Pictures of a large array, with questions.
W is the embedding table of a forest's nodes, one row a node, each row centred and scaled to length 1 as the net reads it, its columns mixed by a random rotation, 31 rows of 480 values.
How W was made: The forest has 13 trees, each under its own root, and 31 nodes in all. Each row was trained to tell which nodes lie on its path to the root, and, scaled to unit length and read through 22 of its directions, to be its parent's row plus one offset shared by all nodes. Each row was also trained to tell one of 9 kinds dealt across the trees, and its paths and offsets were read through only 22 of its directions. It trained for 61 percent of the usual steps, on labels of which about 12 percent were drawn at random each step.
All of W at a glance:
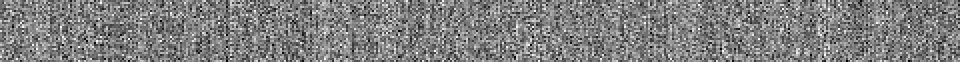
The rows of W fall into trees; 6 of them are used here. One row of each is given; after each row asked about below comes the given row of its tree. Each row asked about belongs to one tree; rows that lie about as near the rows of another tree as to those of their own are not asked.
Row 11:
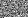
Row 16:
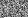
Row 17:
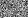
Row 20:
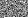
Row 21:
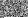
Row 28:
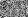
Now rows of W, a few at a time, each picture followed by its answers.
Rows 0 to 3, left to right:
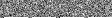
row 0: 16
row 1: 20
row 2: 16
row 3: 21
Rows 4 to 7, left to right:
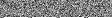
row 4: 17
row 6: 20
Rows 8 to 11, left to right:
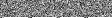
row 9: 11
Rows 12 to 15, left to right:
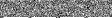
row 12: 17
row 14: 16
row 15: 28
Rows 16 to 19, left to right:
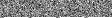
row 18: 20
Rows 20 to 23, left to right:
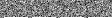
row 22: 28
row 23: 16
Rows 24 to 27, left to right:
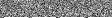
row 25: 21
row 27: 11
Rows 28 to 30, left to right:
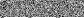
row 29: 17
